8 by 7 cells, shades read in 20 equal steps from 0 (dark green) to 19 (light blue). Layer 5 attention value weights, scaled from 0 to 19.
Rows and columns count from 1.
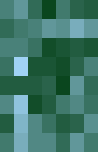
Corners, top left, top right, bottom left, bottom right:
8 3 7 7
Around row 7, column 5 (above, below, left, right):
7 5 6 4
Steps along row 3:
same down down up up down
